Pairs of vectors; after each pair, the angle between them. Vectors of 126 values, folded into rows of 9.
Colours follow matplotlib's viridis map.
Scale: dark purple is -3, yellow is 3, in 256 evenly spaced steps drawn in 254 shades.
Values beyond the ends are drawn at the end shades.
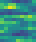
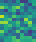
partly aligned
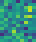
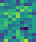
partly aligned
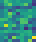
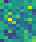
orthogonal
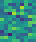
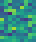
nearly parallel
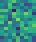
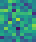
nearly parallel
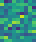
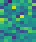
partly aligned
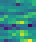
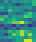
nearly parallel
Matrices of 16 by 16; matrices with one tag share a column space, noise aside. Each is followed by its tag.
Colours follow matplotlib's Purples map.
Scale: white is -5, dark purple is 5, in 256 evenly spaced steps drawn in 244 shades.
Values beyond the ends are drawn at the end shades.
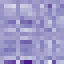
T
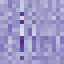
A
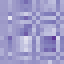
A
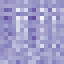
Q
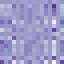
T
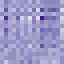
Q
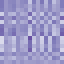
A
